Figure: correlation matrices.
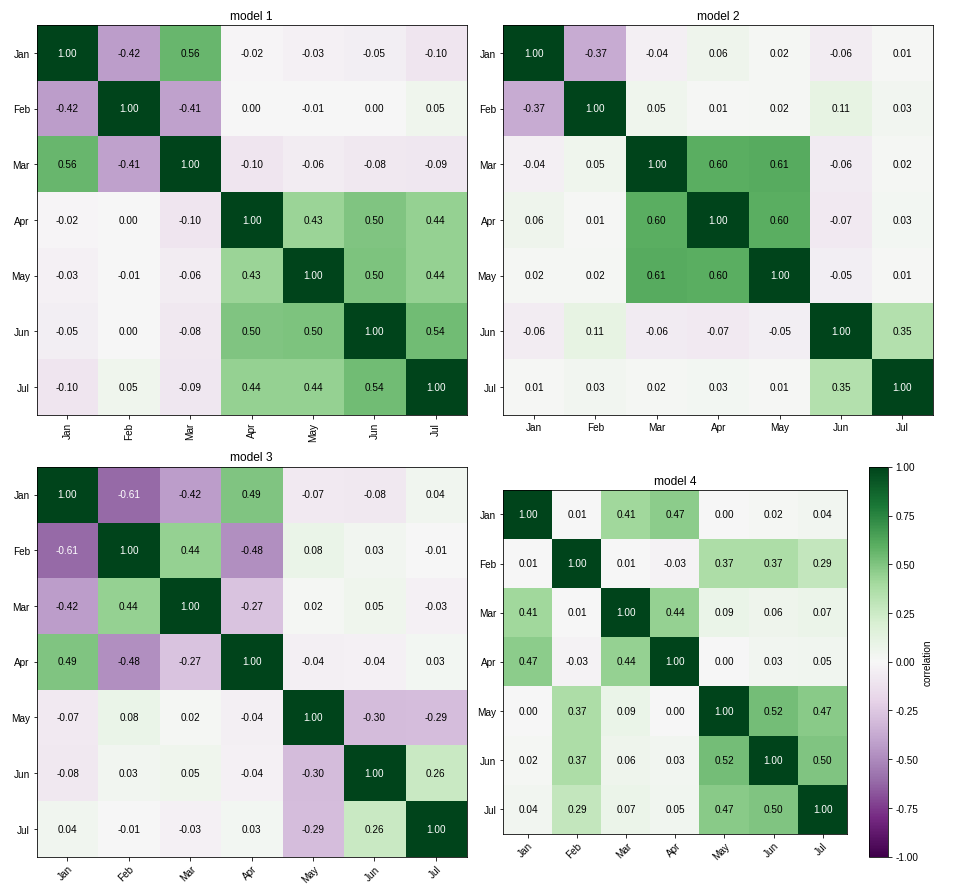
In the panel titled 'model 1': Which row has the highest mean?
Jun
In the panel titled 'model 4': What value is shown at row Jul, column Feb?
0.29
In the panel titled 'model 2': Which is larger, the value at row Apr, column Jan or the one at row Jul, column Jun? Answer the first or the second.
the second
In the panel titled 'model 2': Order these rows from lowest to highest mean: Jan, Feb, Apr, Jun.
Jan, Feb, Jun, Apr
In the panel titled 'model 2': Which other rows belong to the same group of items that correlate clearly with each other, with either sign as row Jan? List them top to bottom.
Feb
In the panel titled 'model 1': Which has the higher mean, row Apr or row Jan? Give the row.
Apr
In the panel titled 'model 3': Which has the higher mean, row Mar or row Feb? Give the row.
Mar
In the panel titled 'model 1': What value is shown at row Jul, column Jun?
0.54
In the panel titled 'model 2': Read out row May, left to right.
0.02 0.02 0.61 0.60 1.00 -0.05 0.01
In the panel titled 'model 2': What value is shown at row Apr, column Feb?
0.01
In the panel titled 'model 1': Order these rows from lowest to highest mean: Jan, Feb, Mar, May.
Feb, Mar, Jan, May
